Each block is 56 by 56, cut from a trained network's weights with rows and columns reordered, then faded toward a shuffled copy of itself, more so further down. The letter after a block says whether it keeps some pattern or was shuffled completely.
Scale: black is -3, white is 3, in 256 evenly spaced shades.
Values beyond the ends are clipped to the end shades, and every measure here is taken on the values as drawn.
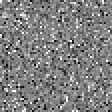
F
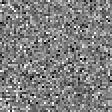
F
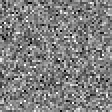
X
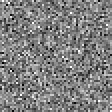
F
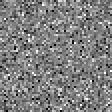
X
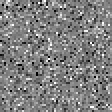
F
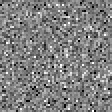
X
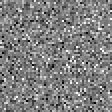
F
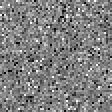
F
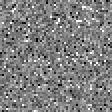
F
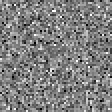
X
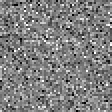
F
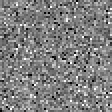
X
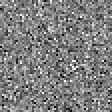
X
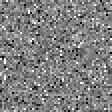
F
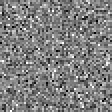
F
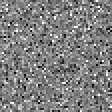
F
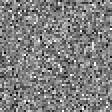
F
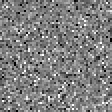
F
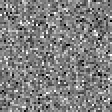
F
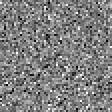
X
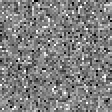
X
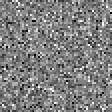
X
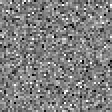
F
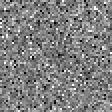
F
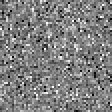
F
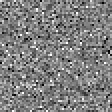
F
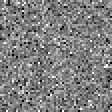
F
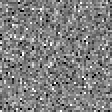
X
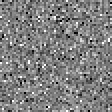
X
